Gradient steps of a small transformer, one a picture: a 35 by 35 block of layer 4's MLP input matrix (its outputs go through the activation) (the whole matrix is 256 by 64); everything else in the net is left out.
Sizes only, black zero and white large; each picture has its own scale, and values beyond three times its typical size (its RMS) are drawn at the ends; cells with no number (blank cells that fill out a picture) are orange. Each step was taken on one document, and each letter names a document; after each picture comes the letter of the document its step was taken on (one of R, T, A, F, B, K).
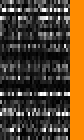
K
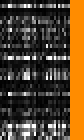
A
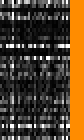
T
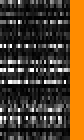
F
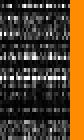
A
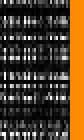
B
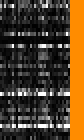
K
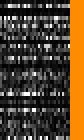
A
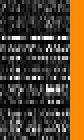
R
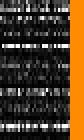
K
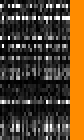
R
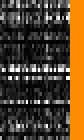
R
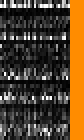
B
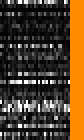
F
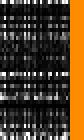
B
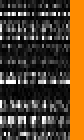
F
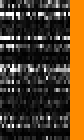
T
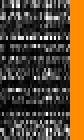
R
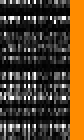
B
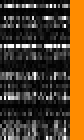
A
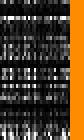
B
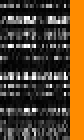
A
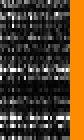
T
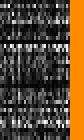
K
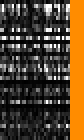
R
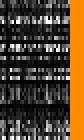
R
